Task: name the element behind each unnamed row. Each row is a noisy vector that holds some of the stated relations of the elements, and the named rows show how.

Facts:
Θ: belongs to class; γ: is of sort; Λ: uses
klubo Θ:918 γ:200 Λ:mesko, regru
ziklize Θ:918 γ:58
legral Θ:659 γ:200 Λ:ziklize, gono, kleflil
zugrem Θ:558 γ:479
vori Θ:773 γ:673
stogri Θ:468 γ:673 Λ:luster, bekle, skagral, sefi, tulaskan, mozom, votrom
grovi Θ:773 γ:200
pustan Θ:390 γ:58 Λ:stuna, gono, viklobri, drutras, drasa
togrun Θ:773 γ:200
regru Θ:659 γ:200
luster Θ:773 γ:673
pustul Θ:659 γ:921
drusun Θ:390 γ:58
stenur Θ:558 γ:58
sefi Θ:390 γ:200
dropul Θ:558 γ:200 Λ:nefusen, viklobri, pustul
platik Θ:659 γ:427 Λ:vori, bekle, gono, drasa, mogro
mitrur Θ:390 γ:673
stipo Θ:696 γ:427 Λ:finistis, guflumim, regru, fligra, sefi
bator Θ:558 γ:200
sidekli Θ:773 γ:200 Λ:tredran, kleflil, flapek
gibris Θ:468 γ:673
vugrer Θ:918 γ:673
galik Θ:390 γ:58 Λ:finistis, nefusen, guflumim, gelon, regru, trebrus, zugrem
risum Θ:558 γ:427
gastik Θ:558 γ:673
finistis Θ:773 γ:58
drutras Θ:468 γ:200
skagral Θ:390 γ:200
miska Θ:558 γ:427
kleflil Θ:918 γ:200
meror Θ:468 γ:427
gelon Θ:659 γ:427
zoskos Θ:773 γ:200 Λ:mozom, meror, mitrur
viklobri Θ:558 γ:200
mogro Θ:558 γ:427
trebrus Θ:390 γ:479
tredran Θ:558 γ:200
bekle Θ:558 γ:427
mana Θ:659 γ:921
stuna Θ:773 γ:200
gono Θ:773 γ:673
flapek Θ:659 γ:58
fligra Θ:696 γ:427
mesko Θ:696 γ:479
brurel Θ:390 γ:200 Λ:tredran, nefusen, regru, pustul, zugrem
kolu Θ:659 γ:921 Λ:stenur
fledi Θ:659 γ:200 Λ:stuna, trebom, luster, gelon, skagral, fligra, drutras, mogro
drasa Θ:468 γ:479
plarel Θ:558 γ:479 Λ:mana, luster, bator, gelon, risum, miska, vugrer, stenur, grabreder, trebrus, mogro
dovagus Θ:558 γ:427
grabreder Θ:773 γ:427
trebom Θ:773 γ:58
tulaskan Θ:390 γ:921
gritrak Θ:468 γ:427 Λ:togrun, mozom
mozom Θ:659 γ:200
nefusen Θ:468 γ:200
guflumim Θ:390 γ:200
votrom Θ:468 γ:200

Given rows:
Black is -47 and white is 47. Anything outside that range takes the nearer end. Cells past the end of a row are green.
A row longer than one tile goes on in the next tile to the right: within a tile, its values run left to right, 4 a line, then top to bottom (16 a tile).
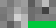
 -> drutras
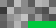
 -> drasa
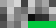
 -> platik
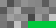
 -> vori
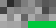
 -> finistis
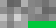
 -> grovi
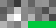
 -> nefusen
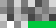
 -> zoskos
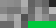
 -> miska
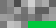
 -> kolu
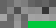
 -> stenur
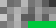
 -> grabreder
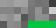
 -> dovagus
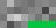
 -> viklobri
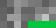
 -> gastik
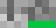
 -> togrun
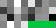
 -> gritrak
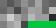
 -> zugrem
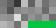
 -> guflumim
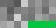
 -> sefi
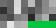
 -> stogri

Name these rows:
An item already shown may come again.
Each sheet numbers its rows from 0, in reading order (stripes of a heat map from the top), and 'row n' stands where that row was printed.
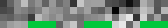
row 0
mitrur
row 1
mana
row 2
galik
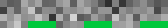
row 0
mesko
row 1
fligra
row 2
finistis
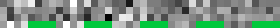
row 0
mozom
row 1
gritrak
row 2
regru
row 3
trebrus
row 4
bator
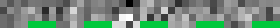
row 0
ziklize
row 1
gibris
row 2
brurel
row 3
finistis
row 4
kleflil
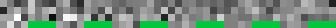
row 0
stipo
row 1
dropul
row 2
zugrem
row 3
trebom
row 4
flapek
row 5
gelon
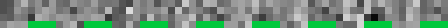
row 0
mitrur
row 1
plarel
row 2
vugrer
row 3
drasa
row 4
fledi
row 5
drutras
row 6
legral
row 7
votrom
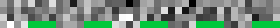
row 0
zoskos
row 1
pustul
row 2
brurel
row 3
pustan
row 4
gono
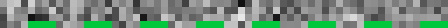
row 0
platik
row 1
meror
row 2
gono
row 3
tulaskan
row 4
klubo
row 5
drusun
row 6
sidekli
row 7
bator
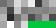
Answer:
mozom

